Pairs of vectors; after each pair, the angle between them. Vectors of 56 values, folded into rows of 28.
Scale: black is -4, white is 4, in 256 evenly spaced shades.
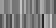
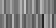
nearly parallel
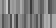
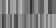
nearly parallel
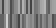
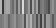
partly aligned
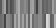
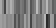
nearly opposite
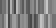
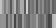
partly opposed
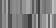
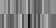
partly aligned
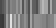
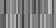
partly aligned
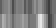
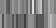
partly opposed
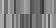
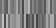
partly aligned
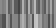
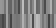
nearly parallel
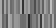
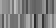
orthogonal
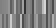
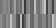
nearly parallel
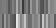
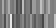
partly opposed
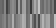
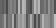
nearly parallel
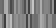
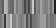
nearly parallel
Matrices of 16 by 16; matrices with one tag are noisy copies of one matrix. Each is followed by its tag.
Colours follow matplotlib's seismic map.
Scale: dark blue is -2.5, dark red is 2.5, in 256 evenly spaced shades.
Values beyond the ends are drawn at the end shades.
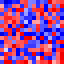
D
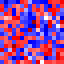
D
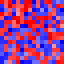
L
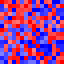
L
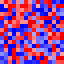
L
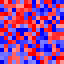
L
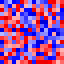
D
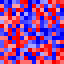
D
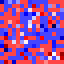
D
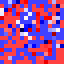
D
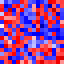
D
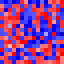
D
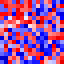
L
